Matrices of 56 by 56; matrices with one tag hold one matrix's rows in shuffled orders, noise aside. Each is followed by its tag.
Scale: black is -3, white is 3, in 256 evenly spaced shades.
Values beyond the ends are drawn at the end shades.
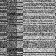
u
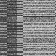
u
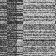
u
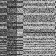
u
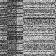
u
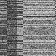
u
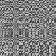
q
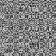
q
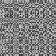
q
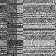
u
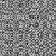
q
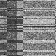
u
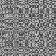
q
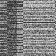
u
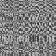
q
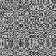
q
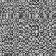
q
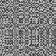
q
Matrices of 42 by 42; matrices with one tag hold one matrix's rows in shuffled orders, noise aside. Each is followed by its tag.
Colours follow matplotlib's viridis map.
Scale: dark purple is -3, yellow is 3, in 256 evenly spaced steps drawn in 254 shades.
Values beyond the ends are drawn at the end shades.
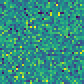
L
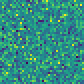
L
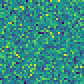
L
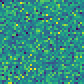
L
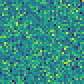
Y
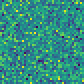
L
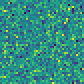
Y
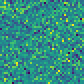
Y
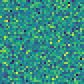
Y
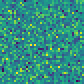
L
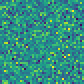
Y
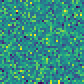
L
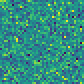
Y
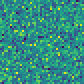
L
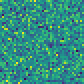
L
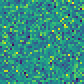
Y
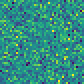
Y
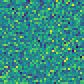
Y
